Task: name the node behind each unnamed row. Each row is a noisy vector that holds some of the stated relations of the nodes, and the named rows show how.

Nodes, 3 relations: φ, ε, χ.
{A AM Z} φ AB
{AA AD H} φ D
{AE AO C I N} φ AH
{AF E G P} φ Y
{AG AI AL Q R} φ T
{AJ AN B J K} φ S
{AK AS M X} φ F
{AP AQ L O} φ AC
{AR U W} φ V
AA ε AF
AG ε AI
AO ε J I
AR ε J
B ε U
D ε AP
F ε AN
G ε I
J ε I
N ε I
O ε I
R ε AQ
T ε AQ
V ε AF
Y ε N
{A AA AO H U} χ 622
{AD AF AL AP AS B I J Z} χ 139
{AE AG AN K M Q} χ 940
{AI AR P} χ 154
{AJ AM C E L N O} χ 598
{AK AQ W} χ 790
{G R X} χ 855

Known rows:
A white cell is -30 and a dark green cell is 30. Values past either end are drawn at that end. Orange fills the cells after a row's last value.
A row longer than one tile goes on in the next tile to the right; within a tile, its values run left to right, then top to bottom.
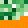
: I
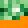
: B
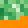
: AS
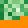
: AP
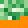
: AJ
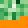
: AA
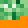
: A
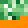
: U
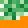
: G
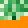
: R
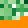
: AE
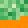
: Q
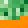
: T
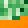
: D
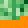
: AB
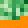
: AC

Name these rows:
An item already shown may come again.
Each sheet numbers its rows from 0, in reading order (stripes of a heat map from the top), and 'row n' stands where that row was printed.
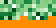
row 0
I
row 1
AN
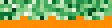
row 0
I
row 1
X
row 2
S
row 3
AR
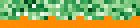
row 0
AH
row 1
AI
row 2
R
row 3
P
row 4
K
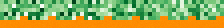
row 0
AO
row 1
I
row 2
AO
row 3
AQ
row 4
J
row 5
AF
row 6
AG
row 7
AP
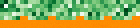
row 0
AI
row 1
Y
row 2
C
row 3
O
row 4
N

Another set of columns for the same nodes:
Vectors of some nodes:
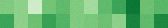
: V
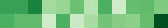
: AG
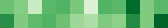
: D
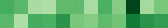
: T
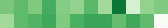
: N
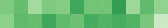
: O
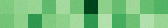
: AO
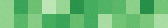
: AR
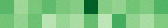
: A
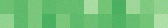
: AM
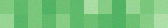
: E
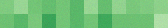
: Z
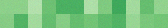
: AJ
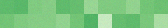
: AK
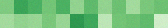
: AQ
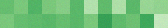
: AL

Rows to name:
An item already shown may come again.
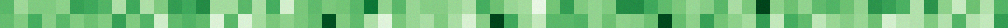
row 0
R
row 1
AG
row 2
AN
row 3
S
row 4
AO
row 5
U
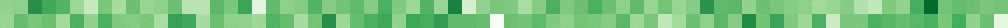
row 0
AP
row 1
B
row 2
N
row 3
X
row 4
AF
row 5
G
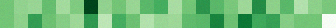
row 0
AO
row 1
I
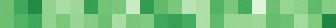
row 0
AE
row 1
B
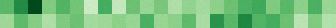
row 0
AI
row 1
J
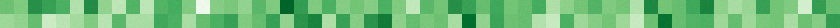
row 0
U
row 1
Y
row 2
AH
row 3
K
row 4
AE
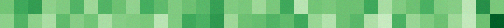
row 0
P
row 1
C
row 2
K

